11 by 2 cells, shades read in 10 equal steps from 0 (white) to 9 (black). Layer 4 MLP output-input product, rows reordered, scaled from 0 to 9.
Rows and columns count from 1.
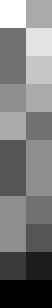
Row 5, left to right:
3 5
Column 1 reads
0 5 5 4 3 6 6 4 4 7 9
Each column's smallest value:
0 1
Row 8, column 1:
4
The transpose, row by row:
0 5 5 4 3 6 6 4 4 7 9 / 3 1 2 3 5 4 4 5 6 8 9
